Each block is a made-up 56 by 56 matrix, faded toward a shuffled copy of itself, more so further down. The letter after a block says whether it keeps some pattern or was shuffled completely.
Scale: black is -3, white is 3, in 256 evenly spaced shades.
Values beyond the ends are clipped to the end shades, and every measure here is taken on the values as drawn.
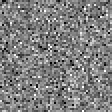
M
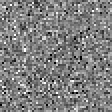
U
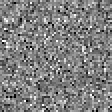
U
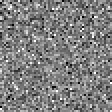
U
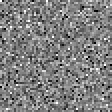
M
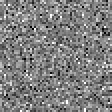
U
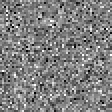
M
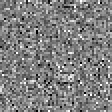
U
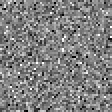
M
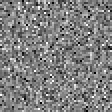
U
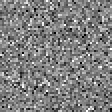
M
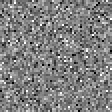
M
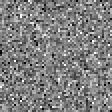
U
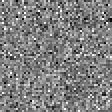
U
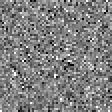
U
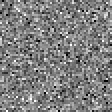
M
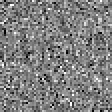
U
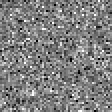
M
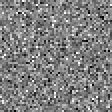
M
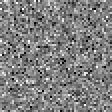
M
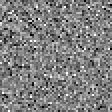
U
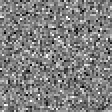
M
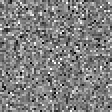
M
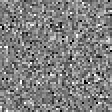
U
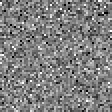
M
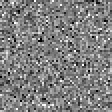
M
